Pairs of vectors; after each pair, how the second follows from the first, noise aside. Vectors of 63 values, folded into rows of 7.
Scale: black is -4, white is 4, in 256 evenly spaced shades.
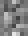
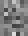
sign-scrambled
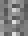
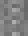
shrunk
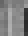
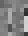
sign-scrambled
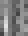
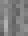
shrunk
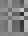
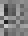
reversed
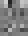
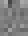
shrunk
